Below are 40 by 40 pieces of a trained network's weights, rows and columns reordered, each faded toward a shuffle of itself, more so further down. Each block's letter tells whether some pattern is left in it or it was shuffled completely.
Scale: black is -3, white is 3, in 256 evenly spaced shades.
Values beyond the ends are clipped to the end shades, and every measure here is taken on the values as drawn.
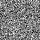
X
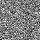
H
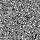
X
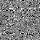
H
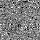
H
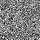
X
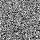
X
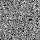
X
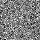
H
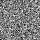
X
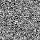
H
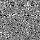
H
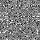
H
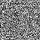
H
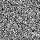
X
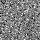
X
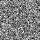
X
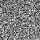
H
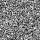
X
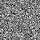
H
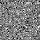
H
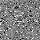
H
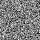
X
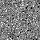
X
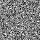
X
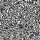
H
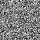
H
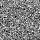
X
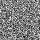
X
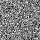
X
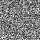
H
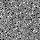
X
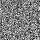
X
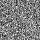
X
